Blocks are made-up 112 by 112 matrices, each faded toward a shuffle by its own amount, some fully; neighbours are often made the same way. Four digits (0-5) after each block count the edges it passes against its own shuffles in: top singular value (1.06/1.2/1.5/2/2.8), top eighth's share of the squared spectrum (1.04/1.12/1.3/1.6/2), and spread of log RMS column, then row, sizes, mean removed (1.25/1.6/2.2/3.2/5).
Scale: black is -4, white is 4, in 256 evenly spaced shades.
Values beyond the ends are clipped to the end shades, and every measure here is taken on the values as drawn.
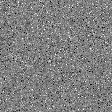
2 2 0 0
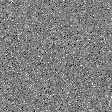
1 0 0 0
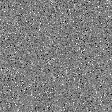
2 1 0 0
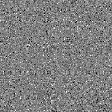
4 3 2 2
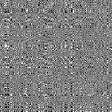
5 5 3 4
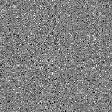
4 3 2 2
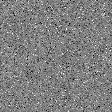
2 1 0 0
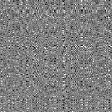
5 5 3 3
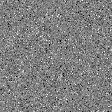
3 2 1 1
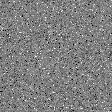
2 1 0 0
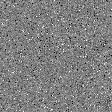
0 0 0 0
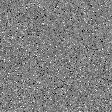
0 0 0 0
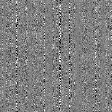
2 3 4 0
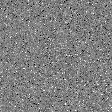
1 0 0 0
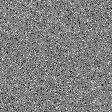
0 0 0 0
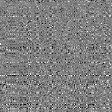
5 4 2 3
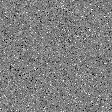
1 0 0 0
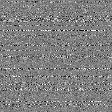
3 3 0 4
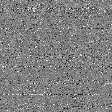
2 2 0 3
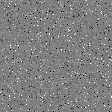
2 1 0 0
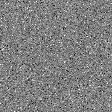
0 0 0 0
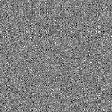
4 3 2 2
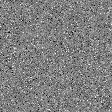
1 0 0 0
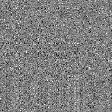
4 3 2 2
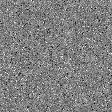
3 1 0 0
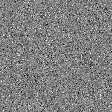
3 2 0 0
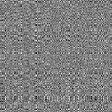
5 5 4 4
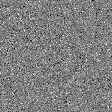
3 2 0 0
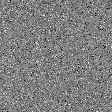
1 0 0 0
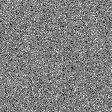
2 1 0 0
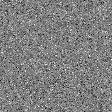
2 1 0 0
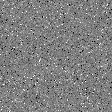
0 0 0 0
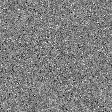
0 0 0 0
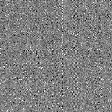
4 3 2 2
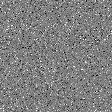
2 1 0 0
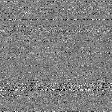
2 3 0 4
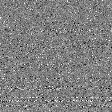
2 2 0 3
